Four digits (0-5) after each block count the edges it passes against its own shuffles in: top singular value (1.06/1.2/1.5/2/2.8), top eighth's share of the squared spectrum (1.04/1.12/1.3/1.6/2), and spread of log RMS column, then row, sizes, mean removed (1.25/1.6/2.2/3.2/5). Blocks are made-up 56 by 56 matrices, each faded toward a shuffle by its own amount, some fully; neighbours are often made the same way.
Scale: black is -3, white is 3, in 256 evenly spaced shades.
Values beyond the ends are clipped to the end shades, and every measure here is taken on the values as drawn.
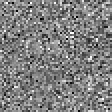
3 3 2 1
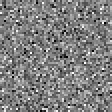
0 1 0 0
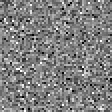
0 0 0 0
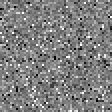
0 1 0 0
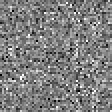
3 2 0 1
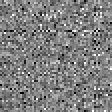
4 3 1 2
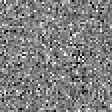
3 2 1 0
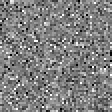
2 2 0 0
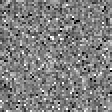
1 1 0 0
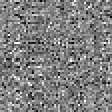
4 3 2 2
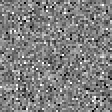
2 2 0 0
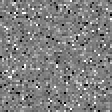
0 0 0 0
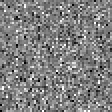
0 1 2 0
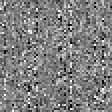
2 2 3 0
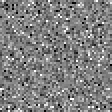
0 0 0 0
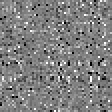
3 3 2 1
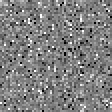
3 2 1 0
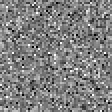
0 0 1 0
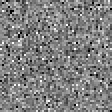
0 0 0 0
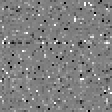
3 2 0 0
